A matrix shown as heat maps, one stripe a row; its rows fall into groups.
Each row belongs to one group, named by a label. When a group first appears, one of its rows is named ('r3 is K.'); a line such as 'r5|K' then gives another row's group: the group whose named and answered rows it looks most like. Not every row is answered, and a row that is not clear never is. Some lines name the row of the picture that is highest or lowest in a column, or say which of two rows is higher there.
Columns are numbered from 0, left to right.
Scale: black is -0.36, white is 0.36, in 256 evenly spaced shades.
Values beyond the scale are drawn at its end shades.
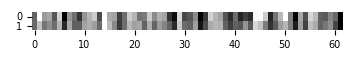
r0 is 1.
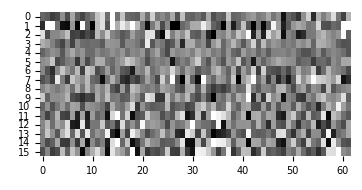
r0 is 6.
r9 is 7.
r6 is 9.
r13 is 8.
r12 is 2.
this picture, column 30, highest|12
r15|6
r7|9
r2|7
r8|8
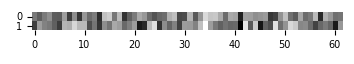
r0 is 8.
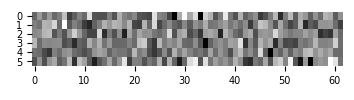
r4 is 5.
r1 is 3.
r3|7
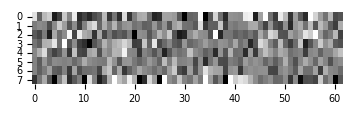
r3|3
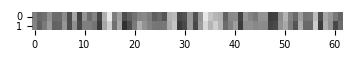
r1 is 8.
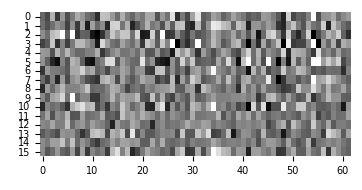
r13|6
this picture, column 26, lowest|4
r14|3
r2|3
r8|9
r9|3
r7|5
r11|2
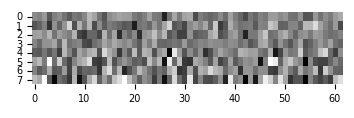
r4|6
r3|3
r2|1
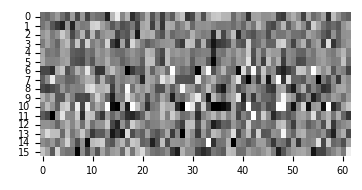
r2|2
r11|9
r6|9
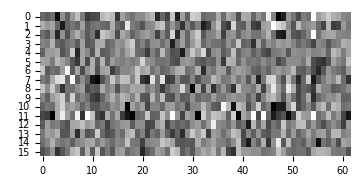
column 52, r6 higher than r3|No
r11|9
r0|5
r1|1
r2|5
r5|2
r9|3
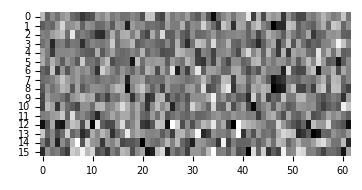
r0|7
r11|3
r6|5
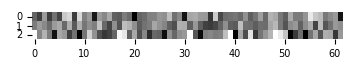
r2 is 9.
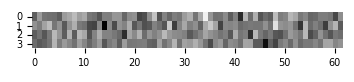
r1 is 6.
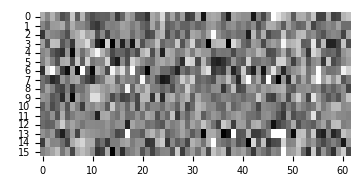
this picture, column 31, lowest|5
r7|5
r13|1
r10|6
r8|1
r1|3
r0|1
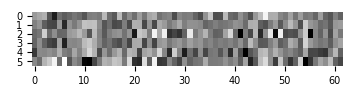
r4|1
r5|3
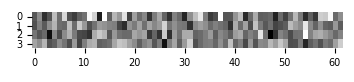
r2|5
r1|9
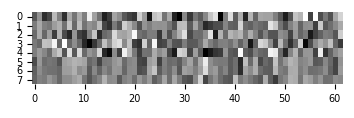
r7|9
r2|2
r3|3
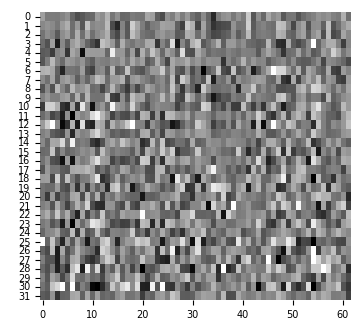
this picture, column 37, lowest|28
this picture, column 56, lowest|22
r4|6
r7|6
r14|3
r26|5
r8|9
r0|7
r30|3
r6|1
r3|5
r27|5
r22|2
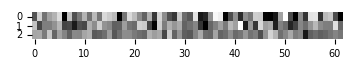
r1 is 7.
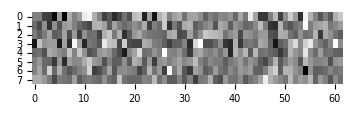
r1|5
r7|1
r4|9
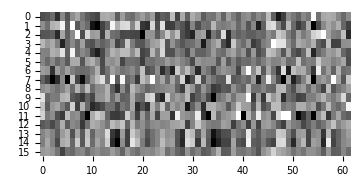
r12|6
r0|5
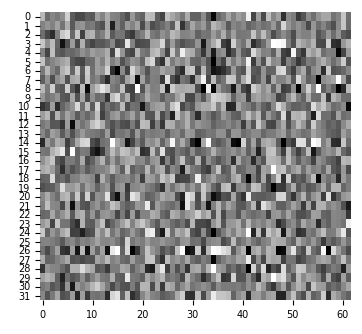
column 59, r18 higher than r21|No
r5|7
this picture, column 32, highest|7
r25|1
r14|9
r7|6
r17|1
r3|1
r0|7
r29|1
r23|2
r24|7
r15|3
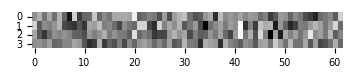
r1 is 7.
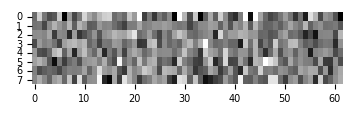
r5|1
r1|9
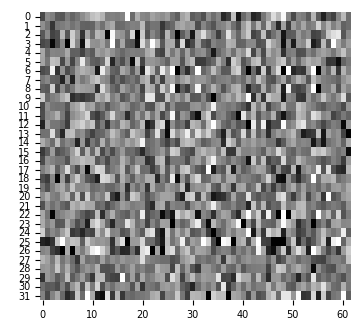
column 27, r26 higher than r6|Yes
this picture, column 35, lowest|25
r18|5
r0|1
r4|7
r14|2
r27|2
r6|5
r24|7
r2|6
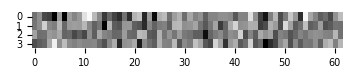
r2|7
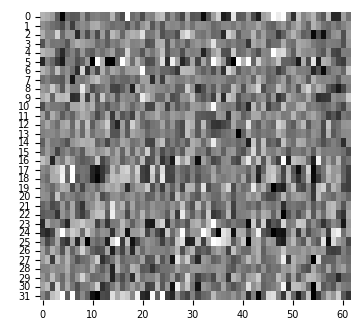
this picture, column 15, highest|25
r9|2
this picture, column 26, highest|5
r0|1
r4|1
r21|6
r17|3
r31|3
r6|2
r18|3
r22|6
